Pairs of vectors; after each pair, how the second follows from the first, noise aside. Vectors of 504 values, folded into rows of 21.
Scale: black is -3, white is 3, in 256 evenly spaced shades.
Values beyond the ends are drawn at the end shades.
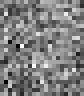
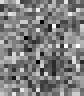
wrapped around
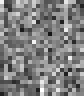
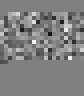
partly zeroed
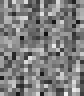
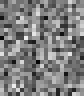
wrapped around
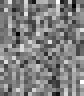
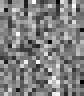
negated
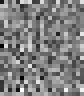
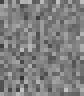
shrunk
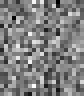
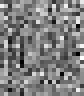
wrapped around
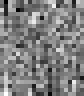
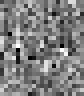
wrapped around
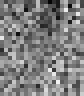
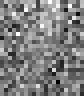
negated
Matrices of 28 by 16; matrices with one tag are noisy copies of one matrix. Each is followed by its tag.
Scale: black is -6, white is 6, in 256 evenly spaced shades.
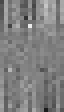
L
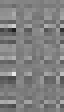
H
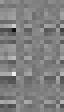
H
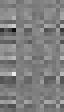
H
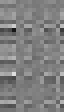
H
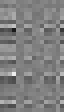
H
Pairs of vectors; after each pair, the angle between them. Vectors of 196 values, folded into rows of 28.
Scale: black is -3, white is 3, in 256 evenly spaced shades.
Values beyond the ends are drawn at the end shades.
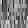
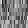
nearly parallel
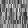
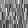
partly opposed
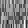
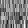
nearly parallel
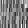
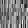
nearly opposite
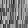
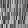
nearly opposite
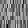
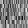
partly opposed
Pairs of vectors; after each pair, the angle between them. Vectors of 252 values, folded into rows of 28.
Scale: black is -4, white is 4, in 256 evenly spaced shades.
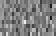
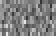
nearly parallel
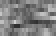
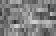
nearly opposite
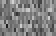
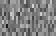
partly aligned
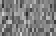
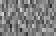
orthogonal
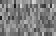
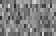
nearly parallel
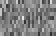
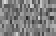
partly aligned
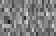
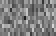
nearly parallel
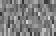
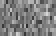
orthogonal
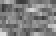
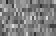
partly opposed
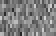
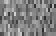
nearly opposite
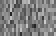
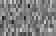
partly aligned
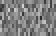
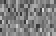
partly opposed
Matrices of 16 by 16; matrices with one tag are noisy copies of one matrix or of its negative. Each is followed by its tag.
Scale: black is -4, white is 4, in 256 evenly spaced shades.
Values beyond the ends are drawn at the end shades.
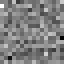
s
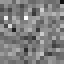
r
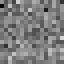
s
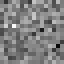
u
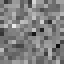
u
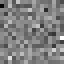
s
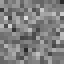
r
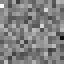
s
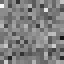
s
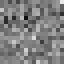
r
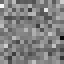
s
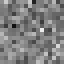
u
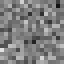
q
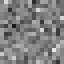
u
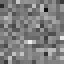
s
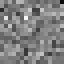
r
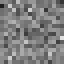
s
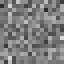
s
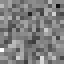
q
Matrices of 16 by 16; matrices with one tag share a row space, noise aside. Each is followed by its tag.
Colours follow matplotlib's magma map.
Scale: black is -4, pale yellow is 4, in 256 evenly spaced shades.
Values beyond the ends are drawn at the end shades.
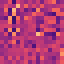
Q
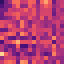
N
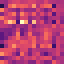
N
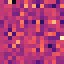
Q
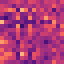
N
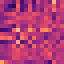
N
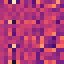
Q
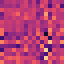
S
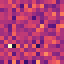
Q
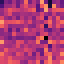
S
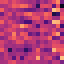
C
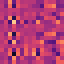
Q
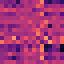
S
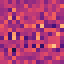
Q
